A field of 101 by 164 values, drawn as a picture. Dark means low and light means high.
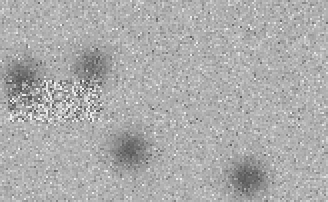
No regular stripes run through it. In the middle left lies a patch that is rougher than the rest. Four dips sink into the field. Neither half mirrors the other. Overall the values sit about 70% of the way up the scale.
